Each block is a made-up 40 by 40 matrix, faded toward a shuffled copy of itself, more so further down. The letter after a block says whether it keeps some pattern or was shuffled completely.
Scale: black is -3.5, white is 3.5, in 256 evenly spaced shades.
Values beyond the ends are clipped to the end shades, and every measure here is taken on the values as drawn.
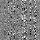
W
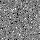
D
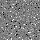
D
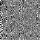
W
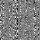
W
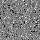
D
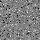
D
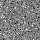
D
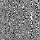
W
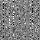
W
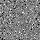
D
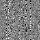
W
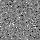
D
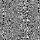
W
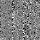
W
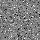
D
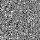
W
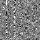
W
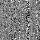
W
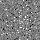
D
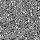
D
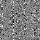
W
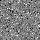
D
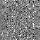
W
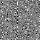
W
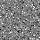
D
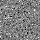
D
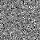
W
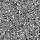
D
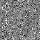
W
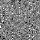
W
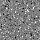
D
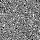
D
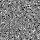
D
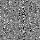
W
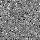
D
